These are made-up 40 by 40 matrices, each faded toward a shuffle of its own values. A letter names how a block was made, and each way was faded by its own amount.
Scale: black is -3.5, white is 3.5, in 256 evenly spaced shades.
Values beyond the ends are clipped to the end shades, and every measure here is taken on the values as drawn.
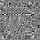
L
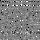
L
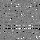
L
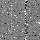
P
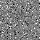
P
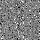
P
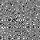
L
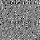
L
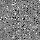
P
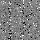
P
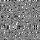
L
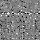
L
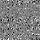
L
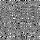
L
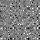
L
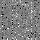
P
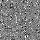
P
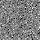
P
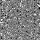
P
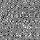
L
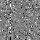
P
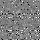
L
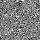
P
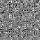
L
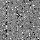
P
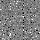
P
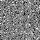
P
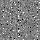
P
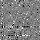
L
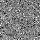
P
